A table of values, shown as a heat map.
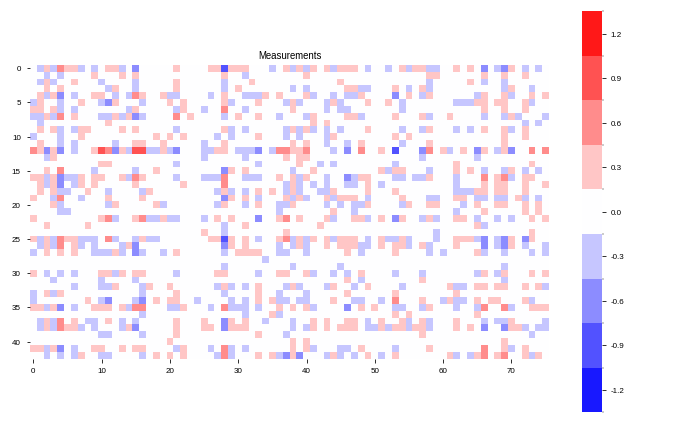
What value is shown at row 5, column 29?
-0.3
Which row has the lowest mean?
27
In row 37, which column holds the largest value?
4
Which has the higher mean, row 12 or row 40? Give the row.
12
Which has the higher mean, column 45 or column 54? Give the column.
54
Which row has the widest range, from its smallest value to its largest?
12
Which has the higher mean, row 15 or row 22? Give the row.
22
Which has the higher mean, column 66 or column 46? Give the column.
66
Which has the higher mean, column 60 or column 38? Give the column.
38
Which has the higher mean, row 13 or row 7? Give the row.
7
